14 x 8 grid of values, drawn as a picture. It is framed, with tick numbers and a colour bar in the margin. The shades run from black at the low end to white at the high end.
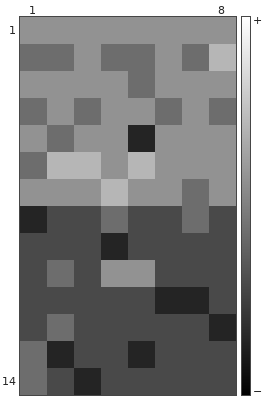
On average the colour sits 40% of the way up the scale. The ninth with the lowest average is the bottom right. Values change most from cell to cell in the centre. The bottom right is the smoothest part. The top part is higher, up to a seam about 50% of the way down.
